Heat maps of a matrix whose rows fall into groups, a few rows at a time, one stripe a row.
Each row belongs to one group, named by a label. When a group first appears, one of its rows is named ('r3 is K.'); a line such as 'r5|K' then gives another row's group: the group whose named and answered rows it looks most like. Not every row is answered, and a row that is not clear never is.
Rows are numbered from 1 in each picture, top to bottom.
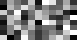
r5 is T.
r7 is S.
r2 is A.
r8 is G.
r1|T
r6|A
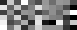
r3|S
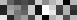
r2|T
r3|T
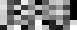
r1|G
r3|G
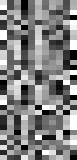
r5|S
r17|A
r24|S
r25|S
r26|S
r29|S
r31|T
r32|G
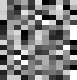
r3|G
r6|S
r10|A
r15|S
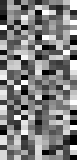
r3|T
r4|A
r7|S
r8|T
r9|G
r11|A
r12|G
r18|A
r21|S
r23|G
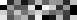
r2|T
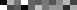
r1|A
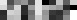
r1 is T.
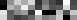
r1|A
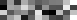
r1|S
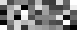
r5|A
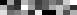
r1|S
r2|G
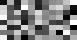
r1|S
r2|G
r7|A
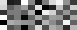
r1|G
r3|T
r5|A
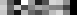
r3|G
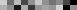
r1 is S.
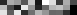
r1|T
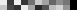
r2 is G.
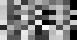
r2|G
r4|G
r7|G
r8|G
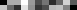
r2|G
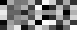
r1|T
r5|T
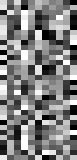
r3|A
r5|G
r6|G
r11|A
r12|G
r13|A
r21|S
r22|G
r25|T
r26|G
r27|S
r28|G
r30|A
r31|T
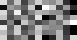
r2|T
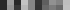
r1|S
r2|S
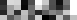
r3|S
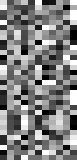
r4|S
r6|T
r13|S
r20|S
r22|A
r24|G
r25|G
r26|G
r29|S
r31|T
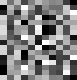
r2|A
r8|G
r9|T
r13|T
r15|A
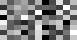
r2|A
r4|A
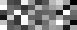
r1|G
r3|A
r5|G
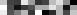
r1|G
